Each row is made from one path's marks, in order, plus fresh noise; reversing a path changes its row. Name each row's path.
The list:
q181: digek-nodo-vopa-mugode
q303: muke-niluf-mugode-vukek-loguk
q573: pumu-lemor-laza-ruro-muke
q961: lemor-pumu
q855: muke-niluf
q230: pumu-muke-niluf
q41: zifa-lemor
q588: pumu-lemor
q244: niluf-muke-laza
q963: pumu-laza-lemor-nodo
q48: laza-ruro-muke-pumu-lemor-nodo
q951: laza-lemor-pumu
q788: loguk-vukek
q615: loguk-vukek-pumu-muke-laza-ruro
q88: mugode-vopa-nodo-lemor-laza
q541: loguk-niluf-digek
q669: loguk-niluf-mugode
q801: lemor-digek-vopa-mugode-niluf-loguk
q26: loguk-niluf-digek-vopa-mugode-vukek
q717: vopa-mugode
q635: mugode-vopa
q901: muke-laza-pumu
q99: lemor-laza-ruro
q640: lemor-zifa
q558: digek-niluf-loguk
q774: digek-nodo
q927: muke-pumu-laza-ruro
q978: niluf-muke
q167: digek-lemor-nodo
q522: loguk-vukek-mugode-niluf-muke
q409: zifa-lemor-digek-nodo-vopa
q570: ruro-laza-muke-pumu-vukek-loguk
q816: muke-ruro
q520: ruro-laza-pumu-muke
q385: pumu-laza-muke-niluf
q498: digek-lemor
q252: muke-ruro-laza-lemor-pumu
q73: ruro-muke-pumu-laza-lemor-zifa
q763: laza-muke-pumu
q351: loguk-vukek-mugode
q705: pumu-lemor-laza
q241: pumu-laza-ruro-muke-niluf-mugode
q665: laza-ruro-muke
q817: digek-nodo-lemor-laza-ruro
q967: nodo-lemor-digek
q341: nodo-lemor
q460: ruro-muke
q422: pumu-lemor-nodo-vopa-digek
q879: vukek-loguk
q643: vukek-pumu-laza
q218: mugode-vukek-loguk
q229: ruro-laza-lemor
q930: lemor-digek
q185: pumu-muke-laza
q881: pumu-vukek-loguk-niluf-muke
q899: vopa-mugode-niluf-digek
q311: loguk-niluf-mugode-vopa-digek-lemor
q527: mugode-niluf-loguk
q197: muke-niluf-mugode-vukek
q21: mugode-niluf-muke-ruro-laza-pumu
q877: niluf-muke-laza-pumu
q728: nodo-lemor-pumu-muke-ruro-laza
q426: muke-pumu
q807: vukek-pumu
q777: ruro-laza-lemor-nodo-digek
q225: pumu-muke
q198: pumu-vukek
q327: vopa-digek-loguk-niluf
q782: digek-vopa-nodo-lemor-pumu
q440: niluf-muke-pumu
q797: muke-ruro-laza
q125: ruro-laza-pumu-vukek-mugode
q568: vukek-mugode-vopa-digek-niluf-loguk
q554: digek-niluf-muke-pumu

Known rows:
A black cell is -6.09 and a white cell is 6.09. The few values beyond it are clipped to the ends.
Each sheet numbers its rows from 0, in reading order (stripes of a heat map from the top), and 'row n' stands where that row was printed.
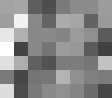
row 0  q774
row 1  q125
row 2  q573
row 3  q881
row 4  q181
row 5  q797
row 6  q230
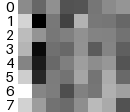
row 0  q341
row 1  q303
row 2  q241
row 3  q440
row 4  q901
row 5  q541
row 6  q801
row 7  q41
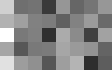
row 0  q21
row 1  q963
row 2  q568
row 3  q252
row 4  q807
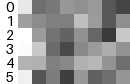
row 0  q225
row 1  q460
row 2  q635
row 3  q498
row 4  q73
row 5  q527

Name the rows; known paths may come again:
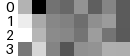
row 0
q440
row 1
q705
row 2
q588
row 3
q777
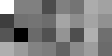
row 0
q801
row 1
q665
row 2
q244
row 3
q963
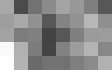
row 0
q927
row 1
q99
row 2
q967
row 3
q930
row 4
q782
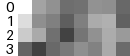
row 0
q961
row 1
q640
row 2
q167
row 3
q763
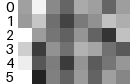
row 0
q125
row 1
q817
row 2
q635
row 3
q788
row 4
q527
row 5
q311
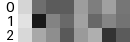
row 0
q554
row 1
q669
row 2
q807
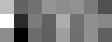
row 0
q185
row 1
q26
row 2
q855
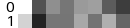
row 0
q881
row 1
q541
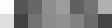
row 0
q327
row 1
q230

